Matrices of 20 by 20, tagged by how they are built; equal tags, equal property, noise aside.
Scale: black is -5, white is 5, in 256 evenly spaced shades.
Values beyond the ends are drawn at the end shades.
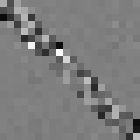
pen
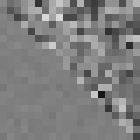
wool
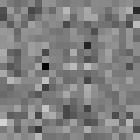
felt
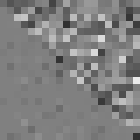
wool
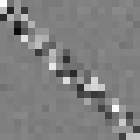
pen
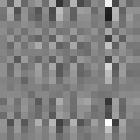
felt
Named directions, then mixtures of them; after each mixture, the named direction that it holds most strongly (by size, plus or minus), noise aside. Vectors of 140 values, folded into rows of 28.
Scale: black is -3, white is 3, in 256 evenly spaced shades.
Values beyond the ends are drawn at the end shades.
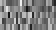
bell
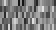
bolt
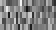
bell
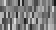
bolt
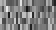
bell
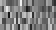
bell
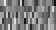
bolt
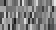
bolt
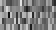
bell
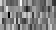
bell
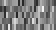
bolt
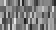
bolt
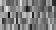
bell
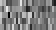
bell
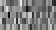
bell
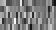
bell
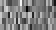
bell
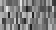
bell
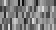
bolt
